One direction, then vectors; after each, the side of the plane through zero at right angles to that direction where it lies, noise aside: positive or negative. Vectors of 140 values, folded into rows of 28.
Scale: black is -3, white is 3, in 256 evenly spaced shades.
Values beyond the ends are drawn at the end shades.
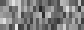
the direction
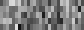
positive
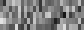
positive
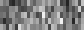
negative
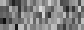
negative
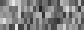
positive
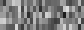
positive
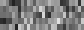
negative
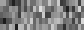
negative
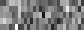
positive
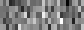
negative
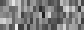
positive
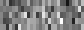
negative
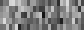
positive
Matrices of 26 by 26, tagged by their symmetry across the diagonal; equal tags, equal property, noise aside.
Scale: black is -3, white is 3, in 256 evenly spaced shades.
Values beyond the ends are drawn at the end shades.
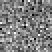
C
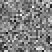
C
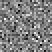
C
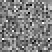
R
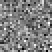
C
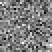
R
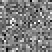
R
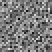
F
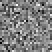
R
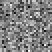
R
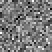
F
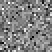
F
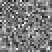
F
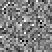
F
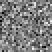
R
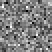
C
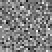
C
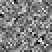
F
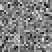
R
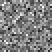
F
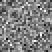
F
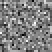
C
